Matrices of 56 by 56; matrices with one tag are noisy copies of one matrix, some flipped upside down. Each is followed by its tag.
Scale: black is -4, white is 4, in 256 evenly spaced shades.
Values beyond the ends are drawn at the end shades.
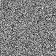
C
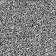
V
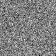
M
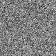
M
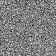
V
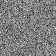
M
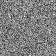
M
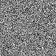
C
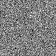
V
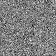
V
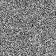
V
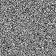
C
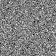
C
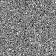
V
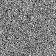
M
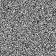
C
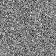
V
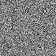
C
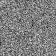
V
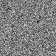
C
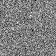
V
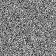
M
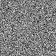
C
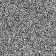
M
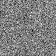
V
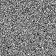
C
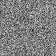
V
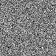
C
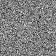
C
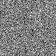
V
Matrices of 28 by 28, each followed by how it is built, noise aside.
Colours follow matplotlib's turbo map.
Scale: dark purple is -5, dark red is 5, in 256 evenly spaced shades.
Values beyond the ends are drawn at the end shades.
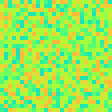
noise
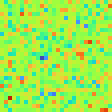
noise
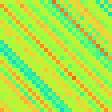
Toeplitz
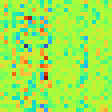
uneven columns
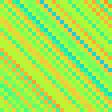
Toeplitz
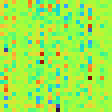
uneven columns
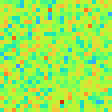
noise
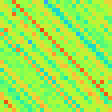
Toeplitz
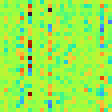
uneven columns
